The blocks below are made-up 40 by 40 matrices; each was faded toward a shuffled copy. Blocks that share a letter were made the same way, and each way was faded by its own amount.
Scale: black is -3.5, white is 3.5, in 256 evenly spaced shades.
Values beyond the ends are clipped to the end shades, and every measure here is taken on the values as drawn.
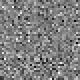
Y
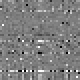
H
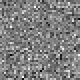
Y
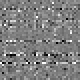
H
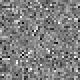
Y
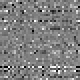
H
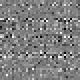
H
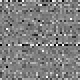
H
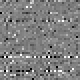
H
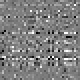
H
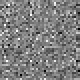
Y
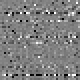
H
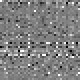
H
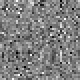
Y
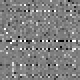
H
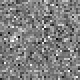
Y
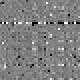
H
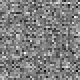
Y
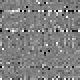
H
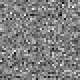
Y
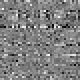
H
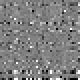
H
